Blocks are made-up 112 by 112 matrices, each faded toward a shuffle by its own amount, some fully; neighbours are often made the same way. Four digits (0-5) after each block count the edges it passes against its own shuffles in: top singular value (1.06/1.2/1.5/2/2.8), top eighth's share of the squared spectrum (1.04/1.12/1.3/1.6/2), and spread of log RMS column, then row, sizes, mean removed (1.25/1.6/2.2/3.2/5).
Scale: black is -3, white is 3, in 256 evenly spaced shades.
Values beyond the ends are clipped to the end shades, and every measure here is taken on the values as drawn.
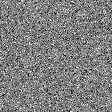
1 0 0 0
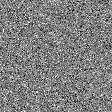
1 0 0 0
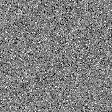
2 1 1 0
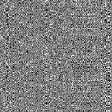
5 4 4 3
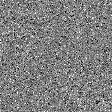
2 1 0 0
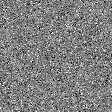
0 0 0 0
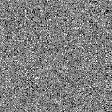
3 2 2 1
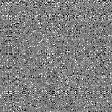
4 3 1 2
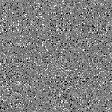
4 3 2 2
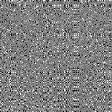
5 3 3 3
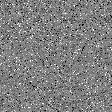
2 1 0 0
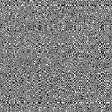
5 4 3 3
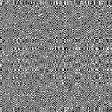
5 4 3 3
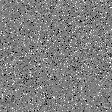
2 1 0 0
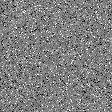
2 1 0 0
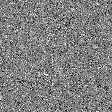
0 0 0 0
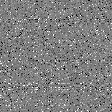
4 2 1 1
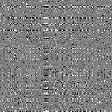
5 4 3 3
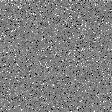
3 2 0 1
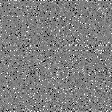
4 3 1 2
